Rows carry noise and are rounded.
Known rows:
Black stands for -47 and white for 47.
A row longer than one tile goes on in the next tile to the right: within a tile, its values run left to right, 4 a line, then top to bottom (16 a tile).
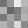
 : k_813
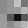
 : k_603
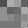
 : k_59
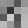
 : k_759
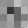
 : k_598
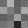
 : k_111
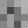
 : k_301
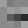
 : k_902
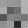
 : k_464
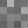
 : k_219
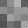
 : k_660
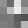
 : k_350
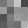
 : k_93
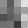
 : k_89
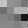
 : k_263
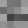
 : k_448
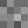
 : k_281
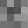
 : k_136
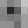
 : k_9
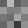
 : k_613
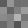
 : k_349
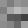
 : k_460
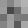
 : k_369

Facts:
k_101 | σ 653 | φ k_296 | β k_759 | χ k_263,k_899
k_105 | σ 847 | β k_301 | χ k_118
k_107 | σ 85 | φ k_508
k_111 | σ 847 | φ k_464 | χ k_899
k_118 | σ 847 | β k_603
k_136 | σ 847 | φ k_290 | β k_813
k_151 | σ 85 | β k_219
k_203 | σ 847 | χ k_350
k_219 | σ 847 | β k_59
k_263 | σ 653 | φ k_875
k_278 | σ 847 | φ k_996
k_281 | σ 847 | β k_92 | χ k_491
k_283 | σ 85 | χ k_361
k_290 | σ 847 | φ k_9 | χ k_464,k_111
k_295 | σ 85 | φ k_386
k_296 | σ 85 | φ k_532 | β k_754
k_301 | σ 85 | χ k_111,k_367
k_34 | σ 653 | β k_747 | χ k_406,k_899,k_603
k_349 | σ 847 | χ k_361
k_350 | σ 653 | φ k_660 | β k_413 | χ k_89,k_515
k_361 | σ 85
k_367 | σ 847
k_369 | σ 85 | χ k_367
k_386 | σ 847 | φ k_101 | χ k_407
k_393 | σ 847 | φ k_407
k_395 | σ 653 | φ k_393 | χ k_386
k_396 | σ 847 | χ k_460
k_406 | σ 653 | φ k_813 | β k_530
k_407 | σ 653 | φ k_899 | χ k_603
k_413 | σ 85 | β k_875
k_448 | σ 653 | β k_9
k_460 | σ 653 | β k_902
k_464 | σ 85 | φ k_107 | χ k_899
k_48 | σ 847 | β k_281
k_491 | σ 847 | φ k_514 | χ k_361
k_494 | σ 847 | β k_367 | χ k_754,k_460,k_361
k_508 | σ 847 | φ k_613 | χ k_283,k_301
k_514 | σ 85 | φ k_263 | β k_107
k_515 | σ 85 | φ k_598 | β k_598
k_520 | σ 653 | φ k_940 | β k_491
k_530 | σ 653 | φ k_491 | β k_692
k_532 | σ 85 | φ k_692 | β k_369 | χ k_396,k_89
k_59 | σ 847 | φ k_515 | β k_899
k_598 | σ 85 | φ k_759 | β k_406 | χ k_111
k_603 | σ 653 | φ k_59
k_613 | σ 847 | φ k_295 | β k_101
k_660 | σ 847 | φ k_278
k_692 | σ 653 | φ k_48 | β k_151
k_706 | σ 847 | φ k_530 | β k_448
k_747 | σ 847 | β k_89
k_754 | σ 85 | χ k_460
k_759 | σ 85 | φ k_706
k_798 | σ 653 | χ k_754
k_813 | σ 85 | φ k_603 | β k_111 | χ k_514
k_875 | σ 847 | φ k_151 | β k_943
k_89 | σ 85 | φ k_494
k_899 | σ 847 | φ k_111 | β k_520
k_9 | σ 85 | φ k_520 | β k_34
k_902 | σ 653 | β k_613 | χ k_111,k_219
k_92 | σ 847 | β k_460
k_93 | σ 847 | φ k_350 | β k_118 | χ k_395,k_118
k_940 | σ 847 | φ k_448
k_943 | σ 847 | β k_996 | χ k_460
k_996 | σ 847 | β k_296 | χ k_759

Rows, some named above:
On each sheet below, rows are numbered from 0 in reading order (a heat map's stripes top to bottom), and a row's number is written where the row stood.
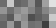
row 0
k_386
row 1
k_89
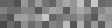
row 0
k_494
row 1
k_491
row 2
k_296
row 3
k_386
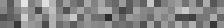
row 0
k_89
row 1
k_515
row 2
k_491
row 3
k_530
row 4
k_940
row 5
k_48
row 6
k_692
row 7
k_508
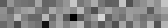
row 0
k_943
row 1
k_393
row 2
k_406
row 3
k_875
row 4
k_48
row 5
k_296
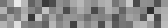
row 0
k_813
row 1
k_996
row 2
k_754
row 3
k_413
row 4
k_93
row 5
k_759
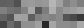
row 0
k_494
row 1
k_107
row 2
k_34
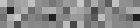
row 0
k_151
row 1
k_263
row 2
k_532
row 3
k_105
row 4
k_263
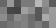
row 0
k_290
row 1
k_118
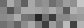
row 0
k_706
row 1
k_395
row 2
k_532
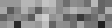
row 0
k_107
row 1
k_514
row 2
k_798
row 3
k_899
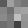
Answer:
k_203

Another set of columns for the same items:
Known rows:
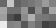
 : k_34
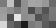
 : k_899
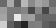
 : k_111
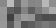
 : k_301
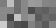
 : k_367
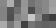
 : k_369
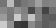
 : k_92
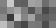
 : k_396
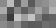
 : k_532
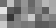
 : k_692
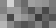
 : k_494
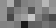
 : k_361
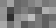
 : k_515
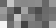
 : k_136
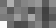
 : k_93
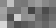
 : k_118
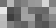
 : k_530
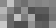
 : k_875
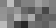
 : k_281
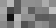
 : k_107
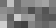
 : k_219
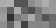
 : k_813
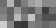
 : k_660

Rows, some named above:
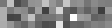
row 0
k_798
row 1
k_386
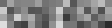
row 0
k_706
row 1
k_407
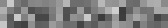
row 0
k_875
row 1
k_151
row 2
k_759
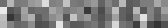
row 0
k_530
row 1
k_105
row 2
k_263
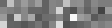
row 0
k_203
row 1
k_386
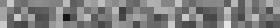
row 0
k_875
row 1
k_460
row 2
k_759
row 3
k_875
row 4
k_902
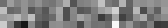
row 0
k_491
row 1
k_598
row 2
k_395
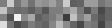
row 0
k_48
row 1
k_396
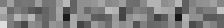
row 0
k_59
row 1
k_107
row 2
k_759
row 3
k_107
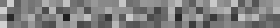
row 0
k_101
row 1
k_89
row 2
k_943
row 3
k_514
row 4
k_532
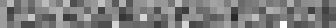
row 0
k_413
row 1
k_798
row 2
k_350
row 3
k_9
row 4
k_515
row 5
k_93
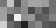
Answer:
k_899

